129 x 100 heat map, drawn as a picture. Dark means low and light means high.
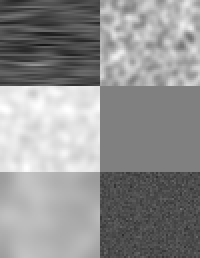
The table splits into 3 rows of 2 panels. Panel 1,1: low, streaked across. Panel 1,2: high, blotchy. Panel 2,1: very high, blotchy, faint in contrast. Panel 2,2: middling, flat. Panel 3,1: high, smooth, faint in contrast. Panel 3,2: low, fine-grained, faint in contrast.
